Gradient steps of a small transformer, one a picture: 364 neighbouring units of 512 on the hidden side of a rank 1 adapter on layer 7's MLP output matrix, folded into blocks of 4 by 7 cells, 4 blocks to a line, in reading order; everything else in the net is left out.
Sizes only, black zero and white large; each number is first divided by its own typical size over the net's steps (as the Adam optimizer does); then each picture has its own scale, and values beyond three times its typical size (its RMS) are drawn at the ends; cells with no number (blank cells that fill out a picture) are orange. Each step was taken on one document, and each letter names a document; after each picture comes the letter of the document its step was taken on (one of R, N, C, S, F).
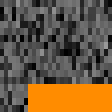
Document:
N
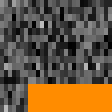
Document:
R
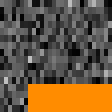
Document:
N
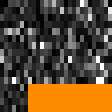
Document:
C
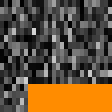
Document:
R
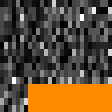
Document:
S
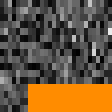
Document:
N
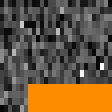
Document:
C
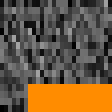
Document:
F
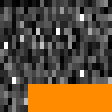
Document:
C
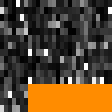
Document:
S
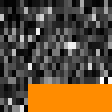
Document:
F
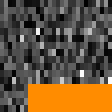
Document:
C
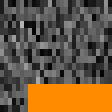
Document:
F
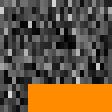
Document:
R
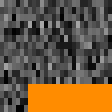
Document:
R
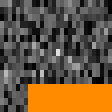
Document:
N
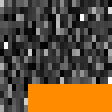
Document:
S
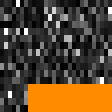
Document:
S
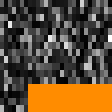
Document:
F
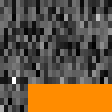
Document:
S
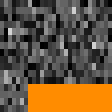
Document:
N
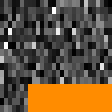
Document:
C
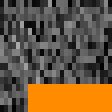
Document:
F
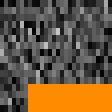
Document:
F
